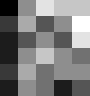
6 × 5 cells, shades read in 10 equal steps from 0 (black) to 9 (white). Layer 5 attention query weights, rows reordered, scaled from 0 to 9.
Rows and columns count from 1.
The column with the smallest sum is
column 1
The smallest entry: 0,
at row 1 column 1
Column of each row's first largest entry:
3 5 5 3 2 2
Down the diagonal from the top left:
0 6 5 5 5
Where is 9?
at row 2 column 5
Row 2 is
2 6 3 5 9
